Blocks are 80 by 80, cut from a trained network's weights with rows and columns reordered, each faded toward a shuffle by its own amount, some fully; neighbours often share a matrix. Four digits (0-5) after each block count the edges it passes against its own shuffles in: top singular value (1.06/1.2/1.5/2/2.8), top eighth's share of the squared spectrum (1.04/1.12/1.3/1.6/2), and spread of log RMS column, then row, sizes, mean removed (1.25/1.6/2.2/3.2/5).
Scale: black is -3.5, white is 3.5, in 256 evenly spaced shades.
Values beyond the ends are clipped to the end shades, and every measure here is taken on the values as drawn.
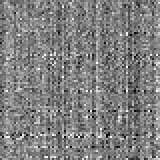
4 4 1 3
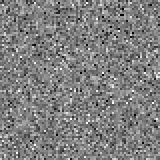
0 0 0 0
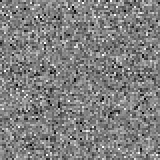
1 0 0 0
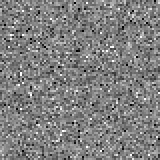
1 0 0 0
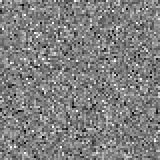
0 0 0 0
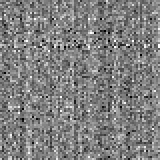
3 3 0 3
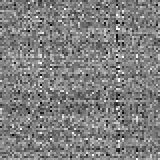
3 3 3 0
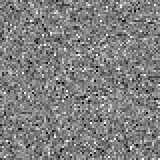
0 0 0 0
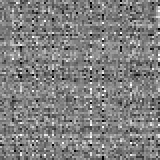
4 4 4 1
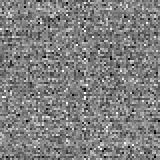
3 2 2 0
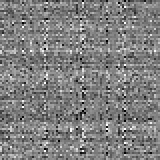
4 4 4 1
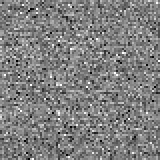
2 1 1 0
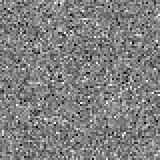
1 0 0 0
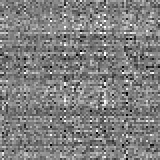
4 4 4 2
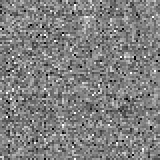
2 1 1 0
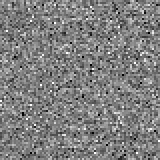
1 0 0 0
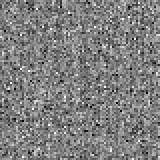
2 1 0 1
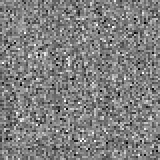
1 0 0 0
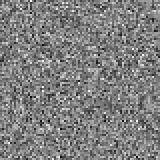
3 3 1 2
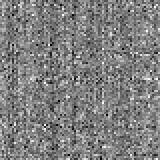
3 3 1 2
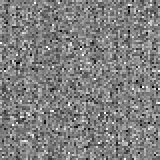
2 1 0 1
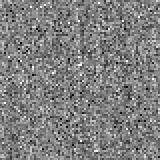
1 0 0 0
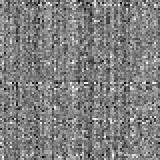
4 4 1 3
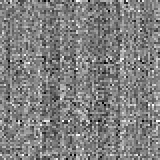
3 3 1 3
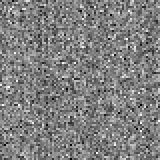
2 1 0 0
